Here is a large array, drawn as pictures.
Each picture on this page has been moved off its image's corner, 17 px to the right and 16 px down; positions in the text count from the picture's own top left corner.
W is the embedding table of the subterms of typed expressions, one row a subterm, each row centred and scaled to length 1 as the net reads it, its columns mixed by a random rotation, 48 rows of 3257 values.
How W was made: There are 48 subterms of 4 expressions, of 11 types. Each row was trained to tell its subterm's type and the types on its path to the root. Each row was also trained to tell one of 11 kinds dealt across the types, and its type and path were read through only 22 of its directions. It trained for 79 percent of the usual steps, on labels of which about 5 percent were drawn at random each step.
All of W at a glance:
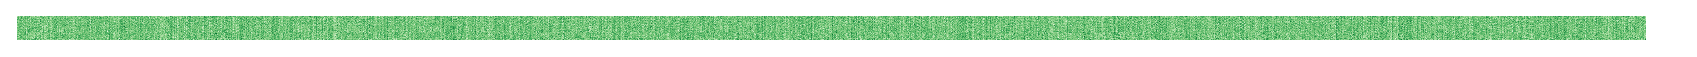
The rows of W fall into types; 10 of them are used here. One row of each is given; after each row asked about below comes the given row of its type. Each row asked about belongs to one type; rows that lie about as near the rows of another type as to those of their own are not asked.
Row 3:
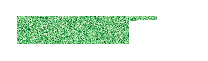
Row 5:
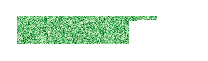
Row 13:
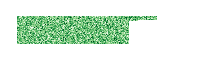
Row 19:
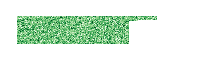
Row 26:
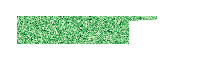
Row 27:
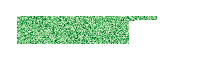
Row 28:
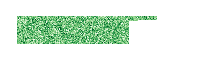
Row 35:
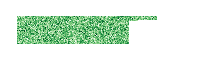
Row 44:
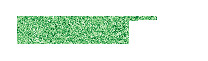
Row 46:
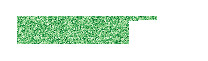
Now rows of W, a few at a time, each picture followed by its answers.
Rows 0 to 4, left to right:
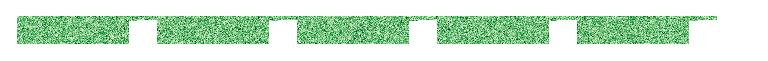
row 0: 19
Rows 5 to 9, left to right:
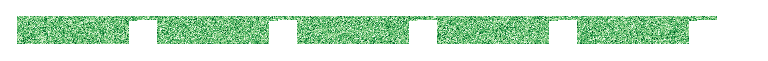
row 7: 13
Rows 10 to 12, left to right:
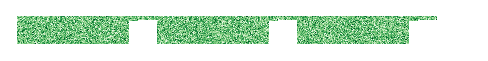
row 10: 19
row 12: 3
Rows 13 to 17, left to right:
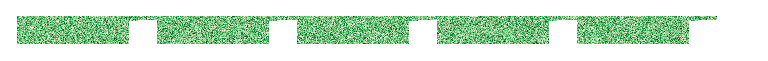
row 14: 19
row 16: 26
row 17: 13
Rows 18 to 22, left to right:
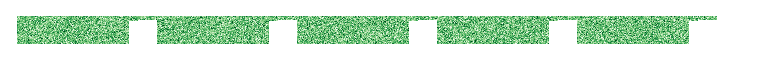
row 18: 3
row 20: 46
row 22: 27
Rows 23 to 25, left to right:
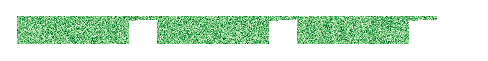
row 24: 46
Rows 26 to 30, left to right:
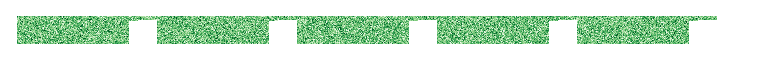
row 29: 46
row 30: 27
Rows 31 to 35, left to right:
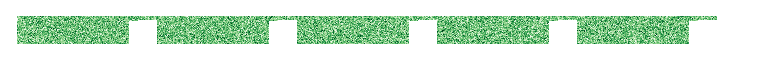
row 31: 27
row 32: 5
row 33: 26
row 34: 19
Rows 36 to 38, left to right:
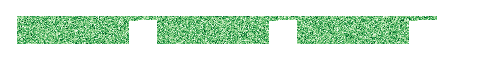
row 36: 26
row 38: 13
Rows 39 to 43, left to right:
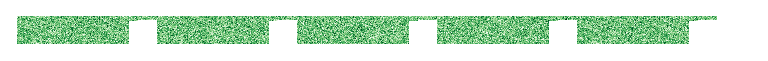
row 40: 35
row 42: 19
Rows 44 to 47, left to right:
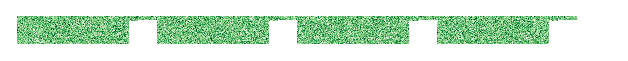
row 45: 27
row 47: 27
